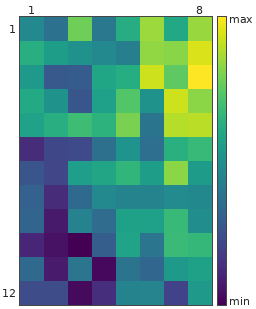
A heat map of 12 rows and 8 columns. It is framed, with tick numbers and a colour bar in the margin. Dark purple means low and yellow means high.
The ninth with the lowest average is the bottom left. There is an overall slope up to the top right. The top right is the ninth with the highest average. The top middle is the smoothest part. The halves do not mirror each other.
